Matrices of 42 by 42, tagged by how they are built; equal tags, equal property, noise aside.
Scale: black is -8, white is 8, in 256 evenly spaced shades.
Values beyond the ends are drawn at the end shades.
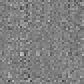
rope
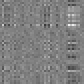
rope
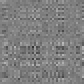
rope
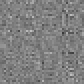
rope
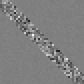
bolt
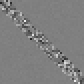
bolt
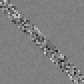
bolt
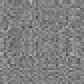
rope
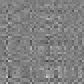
rope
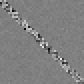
bolt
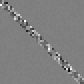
bolt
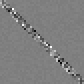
bolt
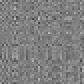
rope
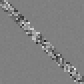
bolt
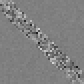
bolt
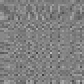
rope
